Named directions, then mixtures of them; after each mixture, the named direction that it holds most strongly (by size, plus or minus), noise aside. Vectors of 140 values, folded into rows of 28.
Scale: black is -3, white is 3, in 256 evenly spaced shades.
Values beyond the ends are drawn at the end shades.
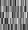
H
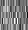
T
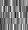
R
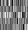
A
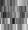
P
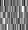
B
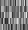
H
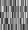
H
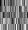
B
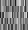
H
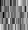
P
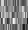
P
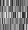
A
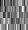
B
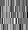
T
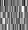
B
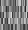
H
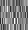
T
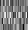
A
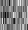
A
